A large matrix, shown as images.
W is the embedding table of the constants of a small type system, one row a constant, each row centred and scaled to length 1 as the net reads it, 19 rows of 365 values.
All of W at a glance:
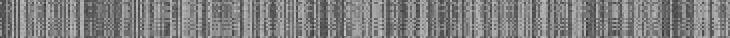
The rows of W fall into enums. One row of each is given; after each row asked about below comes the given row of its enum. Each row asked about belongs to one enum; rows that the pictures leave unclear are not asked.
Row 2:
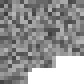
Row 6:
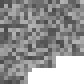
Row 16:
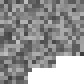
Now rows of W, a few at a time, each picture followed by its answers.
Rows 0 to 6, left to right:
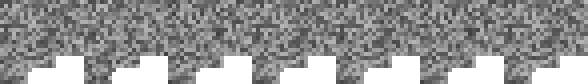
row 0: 6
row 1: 16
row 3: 6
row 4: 6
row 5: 2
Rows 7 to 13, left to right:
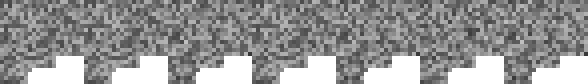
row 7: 6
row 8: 6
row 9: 16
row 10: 6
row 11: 16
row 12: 2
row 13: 16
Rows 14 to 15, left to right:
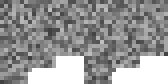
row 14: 2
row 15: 16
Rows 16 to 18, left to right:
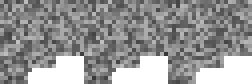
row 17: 16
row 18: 6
